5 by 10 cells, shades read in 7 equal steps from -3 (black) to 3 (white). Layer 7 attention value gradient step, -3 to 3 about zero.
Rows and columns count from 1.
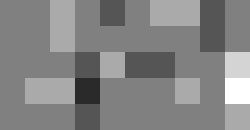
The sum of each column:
0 1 3 -4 0 -1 0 2 -2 6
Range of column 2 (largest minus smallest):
1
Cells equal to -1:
7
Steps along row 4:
up same down up same same up down up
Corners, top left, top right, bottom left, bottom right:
0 0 0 1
